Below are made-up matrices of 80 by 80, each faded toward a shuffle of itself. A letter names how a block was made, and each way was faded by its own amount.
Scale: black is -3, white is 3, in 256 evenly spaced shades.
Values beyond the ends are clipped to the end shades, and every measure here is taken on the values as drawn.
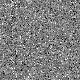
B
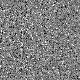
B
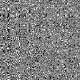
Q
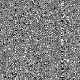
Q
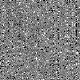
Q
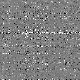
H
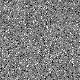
B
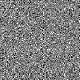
Q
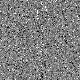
B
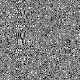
Q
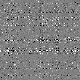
H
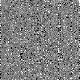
Q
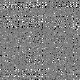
H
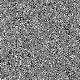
B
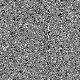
B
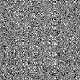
Q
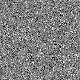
B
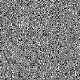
Q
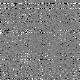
H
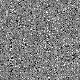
B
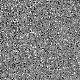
B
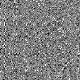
Q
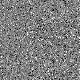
B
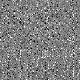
Q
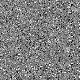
B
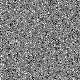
B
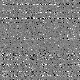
H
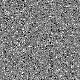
B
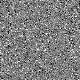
B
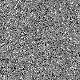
B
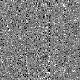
Q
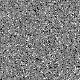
B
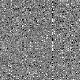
Q
